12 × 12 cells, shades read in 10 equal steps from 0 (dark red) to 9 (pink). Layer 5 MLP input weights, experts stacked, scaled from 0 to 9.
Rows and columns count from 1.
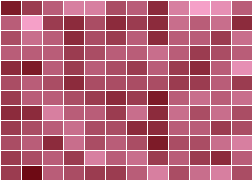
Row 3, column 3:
5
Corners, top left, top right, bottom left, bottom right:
1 5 3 4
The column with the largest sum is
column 11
